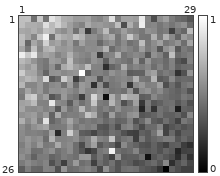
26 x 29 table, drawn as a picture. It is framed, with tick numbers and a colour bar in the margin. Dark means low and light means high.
The field climbs toward the top left. Overall the values sit about 50% of the way up the scale. The bottom right is the ninth with the lowest average. The ninth with the highest average is the top left. Neither half mirrors the other. No regular stripes run through it.
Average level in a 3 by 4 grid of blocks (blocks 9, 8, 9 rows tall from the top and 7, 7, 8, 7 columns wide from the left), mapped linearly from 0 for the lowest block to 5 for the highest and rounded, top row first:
5432
4321
3210
